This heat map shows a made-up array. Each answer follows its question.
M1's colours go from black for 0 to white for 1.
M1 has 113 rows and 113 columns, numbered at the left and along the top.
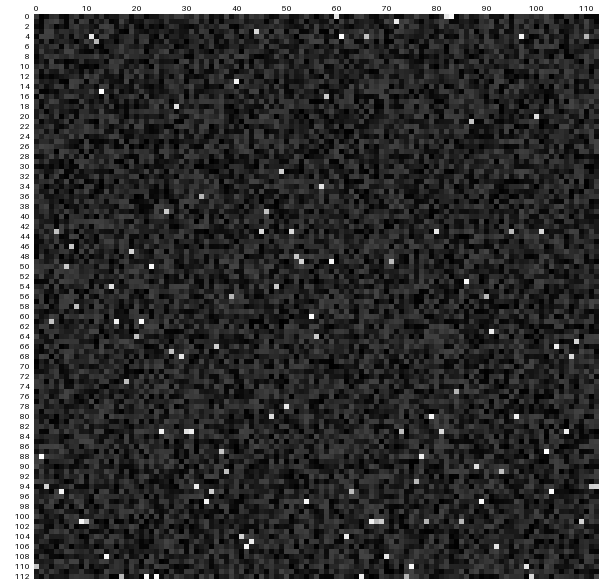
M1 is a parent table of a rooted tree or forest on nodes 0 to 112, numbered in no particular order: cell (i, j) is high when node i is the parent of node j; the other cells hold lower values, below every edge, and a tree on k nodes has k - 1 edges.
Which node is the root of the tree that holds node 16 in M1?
105
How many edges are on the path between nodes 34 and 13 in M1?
4
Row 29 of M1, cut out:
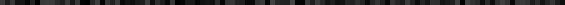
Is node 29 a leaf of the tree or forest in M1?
yes
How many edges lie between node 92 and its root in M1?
7
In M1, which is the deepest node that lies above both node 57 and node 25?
4
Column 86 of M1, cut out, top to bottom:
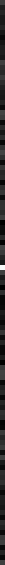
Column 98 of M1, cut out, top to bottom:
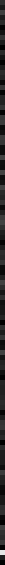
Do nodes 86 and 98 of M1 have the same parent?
no
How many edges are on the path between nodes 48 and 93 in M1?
8
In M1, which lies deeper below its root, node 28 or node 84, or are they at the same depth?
node 28
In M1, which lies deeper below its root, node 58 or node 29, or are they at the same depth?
node 58
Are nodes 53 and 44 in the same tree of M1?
yes
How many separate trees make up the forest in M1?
3
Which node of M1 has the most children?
101
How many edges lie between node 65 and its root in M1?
2
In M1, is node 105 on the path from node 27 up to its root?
yes
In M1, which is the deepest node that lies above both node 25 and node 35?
43
